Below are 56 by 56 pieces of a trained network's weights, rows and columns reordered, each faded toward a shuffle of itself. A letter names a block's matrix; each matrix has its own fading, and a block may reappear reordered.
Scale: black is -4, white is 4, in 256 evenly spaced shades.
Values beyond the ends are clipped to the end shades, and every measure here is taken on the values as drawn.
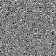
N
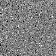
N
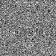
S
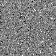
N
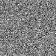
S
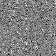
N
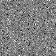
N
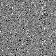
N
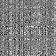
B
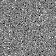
N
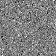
N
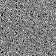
N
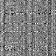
B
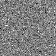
N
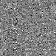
N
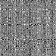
B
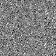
N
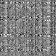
B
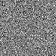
S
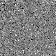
N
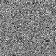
S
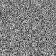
S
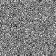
S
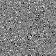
N
